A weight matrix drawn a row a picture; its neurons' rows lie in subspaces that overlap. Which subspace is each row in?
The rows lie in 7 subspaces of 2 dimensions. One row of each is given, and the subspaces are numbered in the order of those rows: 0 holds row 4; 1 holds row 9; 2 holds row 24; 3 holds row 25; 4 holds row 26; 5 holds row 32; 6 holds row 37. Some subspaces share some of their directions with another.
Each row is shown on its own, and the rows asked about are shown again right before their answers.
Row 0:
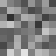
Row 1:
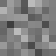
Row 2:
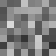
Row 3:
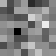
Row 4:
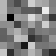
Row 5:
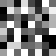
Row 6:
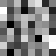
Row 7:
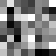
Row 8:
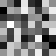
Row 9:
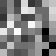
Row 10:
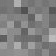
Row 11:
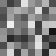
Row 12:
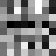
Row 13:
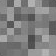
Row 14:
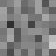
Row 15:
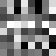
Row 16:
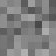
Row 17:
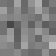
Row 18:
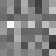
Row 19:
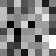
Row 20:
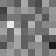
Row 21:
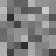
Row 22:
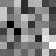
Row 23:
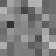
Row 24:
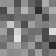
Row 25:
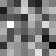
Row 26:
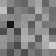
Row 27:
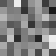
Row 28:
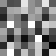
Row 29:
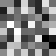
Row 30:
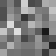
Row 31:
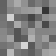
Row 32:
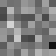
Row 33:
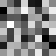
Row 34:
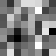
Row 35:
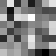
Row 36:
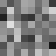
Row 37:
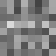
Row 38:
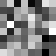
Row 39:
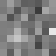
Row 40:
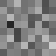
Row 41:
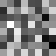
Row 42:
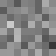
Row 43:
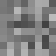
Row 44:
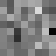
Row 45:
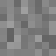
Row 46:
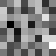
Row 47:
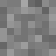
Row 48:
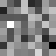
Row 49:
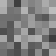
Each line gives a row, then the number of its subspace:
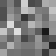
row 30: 1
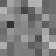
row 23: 3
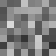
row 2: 2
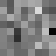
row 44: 2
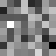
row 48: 3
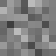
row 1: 3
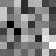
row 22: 1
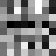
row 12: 6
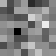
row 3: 3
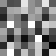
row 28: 2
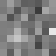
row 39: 2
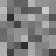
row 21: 0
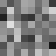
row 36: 5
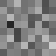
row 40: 0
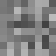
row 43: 6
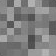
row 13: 5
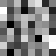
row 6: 0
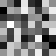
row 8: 3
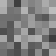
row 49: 4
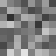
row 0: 1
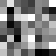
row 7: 5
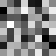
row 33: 3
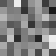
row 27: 4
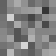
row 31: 0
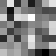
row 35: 5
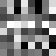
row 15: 6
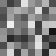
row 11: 2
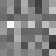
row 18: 6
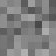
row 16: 1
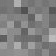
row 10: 4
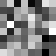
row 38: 5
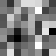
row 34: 2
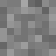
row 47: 0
